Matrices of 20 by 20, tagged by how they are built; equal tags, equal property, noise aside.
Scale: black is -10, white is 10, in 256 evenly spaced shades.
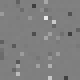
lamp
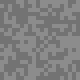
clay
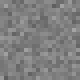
clay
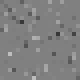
lamp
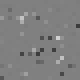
lamp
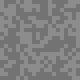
clay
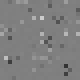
lamp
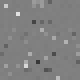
lamp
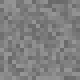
clay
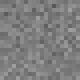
clay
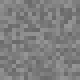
clay
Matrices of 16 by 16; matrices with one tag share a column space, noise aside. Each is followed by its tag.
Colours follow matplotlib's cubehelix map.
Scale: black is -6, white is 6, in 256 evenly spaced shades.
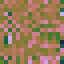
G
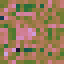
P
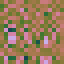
G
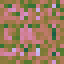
P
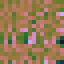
G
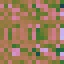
P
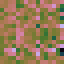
P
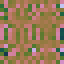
P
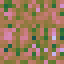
P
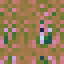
G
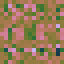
P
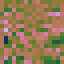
G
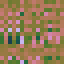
G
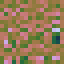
G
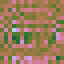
G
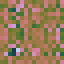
P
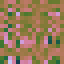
G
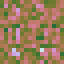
P
